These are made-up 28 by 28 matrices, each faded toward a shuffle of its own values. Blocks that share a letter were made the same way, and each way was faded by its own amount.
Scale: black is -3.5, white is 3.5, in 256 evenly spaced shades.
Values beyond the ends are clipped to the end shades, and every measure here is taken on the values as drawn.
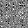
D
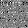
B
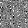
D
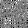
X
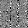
D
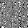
D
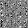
D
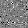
B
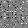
X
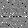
B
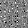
D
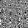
D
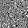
B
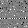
B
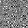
X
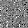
B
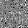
D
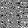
X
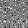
X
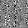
D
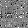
X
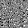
B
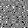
X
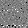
B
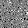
B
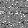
B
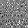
X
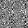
D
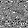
B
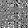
X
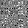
X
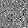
D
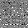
B
